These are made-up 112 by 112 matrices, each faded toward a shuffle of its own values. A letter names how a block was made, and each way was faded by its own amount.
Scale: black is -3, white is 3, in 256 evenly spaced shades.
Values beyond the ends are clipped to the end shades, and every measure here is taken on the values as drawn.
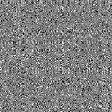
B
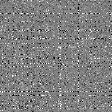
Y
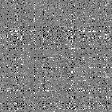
Y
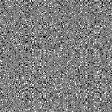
B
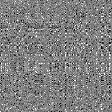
B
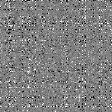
Y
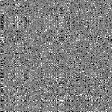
B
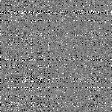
Y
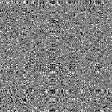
B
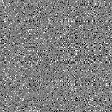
B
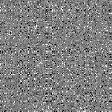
B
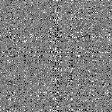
Y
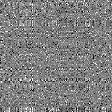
B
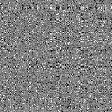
B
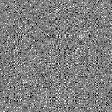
B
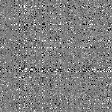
Y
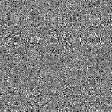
B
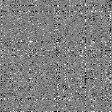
Y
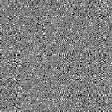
B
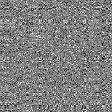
B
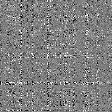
Y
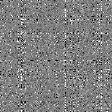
Y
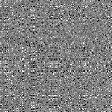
B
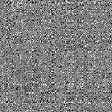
B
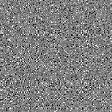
B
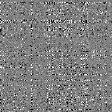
Y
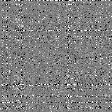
Y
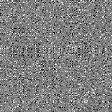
B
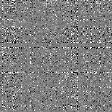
Y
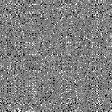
B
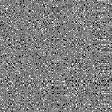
B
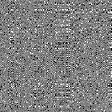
B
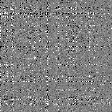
Y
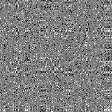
B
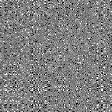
B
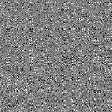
B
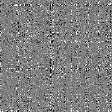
Y
